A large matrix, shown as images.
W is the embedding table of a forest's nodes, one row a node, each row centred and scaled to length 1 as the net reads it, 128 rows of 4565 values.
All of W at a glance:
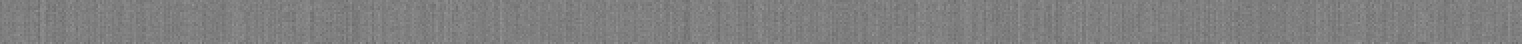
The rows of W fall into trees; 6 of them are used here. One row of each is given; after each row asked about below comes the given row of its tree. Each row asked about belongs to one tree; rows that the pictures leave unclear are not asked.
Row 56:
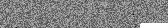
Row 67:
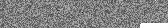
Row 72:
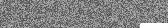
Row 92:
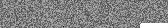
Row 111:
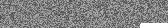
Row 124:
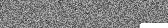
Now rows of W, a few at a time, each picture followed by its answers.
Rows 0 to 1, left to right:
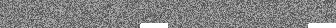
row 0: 92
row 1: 111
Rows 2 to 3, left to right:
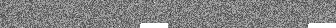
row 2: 67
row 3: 67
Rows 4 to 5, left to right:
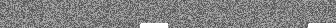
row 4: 92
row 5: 124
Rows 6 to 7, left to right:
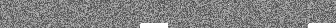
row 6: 111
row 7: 92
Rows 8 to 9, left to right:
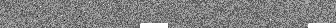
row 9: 72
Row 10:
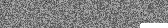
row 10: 111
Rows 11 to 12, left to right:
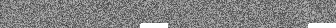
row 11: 124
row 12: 111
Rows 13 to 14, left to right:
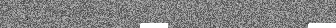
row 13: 72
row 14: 56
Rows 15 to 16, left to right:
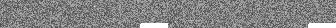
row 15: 72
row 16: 56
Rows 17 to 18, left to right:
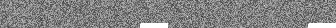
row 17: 56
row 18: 56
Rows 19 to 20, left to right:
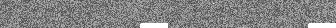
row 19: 72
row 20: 72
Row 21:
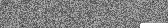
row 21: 72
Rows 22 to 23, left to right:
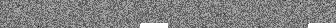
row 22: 56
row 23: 67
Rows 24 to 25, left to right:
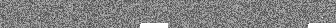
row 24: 67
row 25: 67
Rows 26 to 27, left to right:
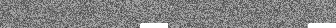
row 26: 72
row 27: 72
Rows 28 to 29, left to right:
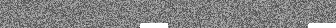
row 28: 72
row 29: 92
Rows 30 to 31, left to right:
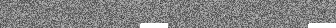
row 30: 72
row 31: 67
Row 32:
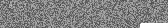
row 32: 56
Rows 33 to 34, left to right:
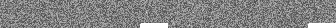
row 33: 124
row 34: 56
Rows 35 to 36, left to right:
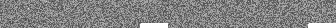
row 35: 124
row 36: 111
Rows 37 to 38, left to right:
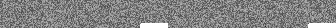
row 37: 92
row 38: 111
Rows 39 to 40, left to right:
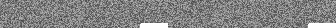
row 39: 124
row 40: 92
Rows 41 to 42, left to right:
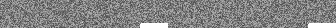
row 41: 111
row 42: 92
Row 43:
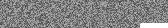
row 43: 56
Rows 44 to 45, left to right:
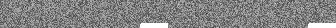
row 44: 56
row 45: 56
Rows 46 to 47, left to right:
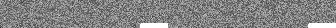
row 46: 72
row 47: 111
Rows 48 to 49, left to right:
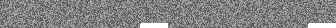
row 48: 56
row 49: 56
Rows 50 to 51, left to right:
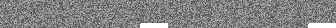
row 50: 124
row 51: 92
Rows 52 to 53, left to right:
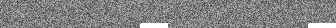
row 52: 72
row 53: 111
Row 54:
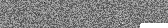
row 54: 124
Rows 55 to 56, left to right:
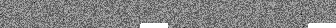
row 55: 67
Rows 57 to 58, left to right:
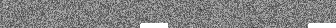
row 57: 92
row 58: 92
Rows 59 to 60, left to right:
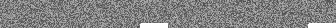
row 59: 124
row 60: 111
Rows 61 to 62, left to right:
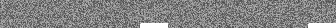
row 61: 111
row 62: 111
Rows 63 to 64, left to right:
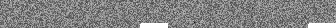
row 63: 56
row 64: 56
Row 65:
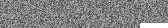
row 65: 124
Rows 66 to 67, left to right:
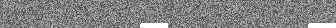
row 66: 92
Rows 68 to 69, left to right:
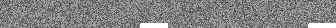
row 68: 72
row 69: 92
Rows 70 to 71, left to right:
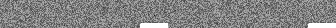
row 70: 124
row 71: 124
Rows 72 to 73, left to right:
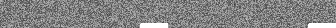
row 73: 124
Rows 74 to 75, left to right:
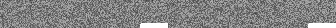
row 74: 67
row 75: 72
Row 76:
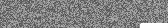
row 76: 72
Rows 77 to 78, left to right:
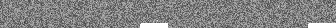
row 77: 56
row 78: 111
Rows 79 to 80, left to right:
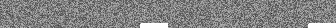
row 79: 111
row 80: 92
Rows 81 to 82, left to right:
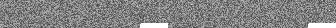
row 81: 124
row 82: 56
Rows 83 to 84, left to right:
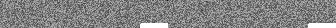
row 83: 92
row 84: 124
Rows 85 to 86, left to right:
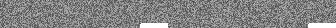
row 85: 67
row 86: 92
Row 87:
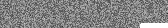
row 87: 111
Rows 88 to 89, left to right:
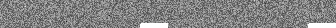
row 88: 56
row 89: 111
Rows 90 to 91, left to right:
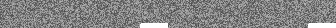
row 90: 111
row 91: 72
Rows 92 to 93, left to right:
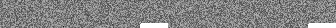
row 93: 67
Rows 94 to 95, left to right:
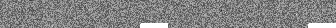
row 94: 92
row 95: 111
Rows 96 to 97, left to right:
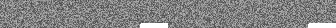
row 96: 124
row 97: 56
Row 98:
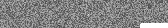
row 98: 111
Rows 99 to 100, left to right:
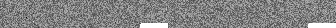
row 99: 67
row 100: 72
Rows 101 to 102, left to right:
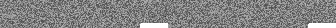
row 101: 124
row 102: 124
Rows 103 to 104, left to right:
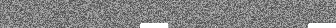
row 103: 111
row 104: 124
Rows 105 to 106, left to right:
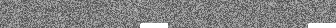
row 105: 72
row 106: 56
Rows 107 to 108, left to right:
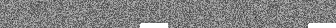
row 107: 124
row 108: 92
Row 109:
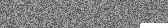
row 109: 56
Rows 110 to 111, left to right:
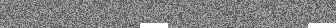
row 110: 111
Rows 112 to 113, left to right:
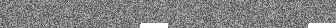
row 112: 67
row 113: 56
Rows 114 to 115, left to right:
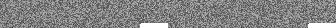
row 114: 124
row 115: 67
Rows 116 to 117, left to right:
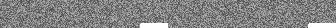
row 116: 72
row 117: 111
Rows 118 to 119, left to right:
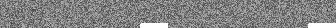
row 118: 92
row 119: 111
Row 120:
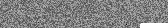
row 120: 72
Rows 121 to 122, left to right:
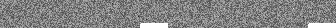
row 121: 111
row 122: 92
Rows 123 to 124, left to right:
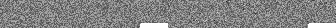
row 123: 124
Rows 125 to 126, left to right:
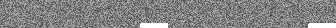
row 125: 56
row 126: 124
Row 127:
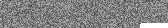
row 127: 67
